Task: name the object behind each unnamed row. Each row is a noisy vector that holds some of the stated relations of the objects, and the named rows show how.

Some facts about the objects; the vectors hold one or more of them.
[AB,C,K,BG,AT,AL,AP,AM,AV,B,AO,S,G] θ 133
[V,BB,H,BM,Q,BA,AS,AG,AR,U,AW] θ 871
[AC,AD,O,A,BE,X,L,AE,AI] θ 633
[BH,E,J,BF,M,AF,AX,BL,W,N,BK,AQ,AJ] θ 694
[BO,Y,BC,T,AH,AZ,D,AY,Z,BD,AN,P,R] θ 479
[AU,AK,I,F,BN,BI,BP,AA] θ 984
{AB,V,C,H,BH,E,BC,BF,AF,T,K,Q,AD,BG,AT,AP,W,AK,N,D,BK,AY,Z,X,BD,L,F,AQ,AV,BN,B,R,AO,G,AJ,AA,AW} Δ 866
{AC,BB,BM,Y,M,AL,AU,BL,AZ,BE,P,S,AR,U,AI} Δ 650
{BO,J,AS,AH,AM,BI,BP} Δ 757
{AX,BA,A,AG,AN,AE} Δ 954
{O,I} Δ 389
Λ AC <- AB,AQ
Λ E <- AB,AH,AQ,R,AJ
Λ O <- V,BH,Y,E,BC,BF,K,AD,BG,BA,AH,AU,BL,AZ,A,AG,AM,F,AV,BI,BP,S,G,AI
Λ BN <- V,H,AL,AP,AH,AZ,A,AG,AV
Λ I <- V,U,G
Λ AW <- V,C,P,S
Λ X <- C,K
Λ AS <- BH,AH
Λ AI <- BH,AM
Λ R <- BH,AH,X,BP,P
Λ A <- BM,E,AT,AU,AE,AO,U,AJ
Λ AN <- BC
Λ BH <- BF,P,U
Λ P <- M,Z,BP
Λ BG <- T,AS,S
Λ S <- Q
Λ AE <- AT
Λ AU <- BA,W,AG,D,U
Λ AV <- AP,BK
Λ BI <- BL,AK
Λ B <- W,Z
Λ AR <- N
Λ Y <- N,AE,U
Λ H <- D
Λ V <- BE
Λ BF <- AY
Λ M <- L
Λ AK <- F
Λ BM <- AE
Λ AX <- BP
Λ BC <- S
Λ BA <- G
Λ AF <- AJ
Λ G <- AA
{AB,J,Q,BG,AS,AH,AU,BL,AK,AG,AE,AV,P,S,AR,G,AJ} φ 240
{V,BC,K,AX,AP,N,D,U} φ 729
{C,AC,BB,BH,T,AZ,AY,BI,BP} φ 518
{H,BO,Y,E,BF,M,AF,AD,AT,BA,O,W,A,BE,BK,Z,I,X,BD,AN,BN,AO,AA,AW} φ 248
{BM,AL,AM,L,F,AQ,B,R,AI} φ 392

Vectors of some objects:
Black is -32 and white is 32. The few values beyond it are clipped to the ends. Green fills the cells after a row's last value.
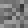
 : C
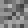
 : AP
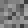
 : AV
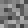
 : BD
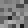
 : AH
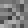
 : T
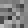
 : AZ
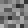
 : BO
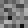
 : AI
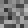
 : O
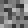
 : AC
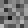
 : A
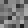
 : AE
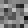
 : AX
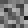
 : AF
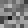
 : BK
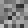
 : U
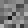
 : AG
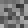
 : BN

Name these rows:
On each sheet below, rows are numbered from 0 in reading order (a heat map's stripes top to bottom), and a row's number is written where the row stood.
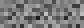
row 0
AK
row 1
AA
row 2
AU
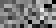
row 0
AQ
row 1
AR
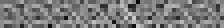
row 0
B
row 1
R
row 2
AD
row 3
V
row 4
N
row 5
AS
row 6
Z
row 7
BH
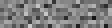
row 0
S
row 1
Y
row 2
P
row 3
AM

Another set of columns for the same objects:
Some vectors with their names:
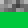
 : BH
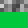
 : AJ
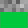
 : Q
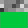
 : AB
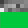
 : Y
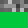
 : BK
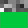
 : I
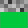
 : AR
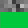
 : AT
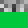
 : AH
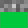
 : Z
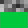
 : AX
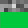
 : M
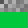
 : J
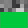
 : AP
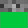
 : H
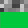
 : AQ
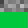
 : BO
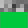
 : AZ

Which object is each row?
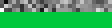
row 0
O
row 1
U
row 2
AE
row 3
L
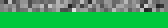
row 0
AD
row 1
BD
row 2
AC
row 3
X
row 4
AN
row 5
BN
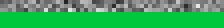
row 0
BA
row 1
BB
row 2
B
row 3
AL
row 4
AW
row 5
AG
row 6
A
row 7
BL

